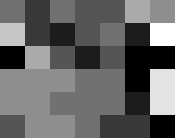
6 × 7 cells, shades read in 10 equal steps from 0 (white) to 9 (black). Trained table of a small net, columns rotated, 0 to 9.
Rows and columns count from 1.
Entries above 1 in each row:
7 6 7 6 6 7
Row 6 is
6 4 4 5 7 7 9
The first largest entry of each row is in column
2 3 1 6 6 7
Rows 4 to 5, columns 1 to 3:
4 4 4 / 4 4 5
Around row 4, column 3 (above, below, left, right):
6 5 4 5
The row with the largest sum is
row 3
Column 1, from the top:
5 2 9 4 4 6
